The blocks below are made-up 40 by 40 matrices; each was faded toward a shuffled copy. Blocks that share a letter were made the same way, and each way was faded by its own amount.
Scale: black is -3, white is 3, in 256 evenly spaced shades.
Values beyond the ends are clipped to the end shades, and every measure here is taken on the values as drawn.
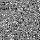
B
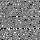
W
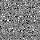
W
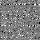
W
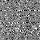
W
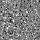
B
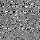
W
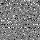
W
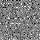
W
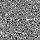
W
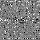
W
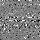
W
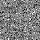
B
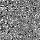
B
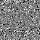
W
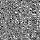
B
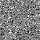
B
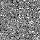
B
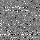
W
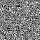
B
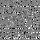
W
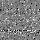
W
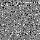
W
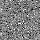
B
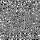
W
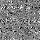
W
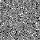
B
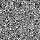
B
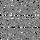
W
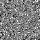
B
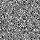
B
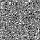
B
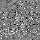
W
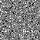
B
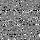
W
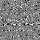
W
